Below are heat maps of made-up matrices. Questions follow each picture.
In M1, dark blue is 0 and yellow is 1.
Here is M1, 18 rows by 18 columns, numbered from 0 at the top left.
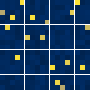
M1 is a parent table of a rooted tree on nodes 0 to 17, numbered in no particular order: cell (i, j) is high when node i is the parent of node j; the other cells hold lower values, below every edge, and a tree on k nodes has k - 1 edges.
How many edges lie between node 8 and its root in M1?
1
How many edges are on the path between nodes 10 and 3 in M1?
4
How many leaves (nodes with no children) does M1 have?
7
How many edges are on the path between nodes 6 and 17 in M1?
6
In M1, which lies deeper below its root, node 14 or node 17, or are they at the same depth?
node 14
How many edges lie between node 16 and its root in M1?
5
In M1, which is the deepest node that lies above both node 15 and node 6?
3
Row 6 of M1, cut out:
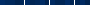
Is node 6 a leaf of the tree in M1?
yes
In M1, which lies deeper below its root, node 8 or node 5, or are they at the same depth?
the same depth
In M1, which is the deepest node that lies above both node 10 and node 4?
13
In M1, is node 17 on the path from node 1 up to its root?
no
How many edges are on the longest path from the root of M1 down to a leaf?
11
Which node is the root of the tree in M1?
7
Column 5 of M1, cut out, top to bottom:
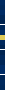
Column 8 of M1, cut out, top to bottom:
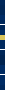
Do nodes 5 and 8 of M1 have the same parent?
yes
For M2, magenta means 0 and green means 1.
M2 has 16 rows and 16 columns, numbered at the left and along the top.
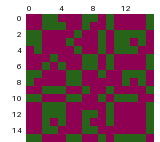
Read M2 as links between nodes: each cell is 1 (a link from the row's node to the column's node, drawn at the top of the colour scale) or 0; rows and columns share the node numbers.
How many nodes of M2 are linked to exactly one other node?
0
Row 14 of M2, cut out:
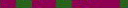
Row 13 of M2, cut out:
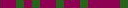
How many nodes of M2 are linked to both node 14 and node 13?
3
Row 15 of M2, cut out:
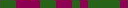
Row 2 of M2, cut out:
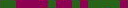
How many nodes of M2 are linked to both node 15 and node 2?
8
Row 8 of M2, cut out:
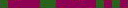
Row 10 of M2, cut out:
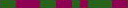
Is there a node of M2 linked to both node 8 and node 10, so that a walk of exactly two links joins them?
yes
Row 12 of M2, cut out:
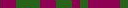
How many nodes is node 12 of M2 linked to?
7
